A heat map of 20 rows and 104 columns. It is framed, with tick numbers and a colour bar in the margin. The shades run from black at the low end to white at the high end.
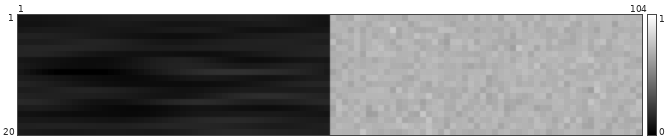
It is made of 1 by 2 panels. Panel 1,1: very low, streaked across, faint in contrast. Panel 1,2: high, fine-grained, faint in contrast.
